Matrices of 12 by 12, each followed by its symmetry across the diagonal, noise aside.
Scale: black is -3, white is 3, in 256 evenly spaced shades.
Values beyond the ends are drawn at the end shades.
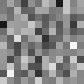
neither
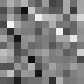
antisymmetric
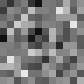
symmetric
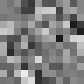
antisymmetric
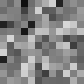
symmetric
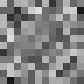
symmetric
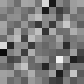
symmetric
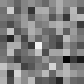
neither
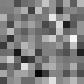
antisymmetric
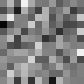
antisymmetric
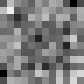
symmetric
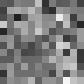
neither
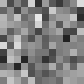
neither
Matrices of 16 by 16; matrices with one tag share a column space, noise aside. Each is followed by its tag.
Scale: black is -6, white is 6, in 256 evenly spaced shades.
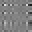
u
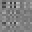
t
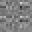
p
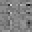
u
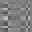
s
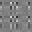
p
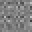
p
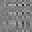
u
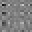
u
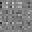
t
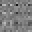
u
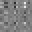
t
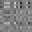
t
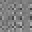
s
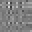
t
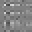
u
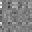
t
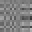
s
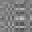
s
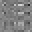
u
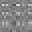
u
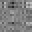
t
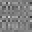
p
